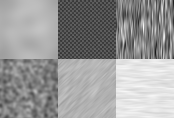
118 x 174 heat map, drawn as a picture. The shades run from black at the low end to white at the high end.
It is made of 2 by 3 panels. Panel 1,1: high, smooth, faint in contrast. Panel 1,2: low, checkered. Panel 1,3: middling, streaked downward, strong in contrast. Panel 2,1: middling, blotchy. Panel 2,2: high, slanting up to the right, faint in contrast. Panel 2,3: very high, streaked across, faint in contrast.
